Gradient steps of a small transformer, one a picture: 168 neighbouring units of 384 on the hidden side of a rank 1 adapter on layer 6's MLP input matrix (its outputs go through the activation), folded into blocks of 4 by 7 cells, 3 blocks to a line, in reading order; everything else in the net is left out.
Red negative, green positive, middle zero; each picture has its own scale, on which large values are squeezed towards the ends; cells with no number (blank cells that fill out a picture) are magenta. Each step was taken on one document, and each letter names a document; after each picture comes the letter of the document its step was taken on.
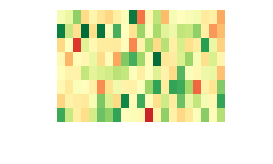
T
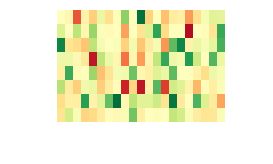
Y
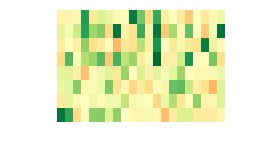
T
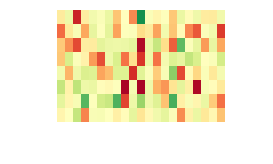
Y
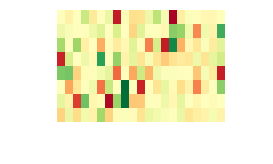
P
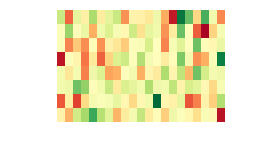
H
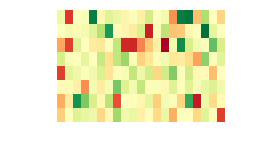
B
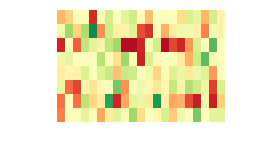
B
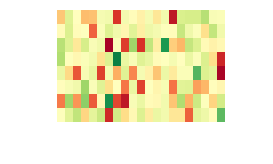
P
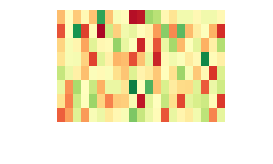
T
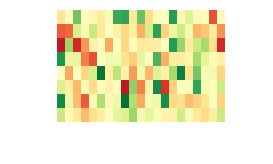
Y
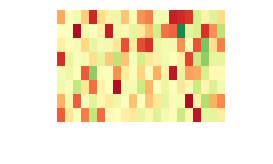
B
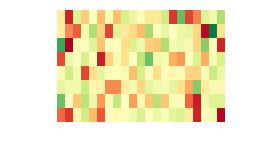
H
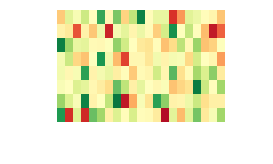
H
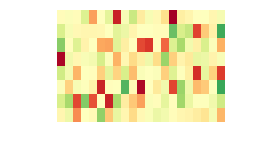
P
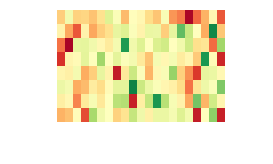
H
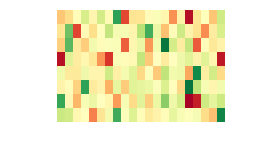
H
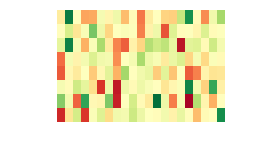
B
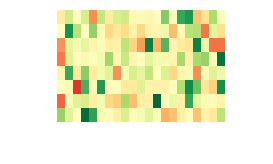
H
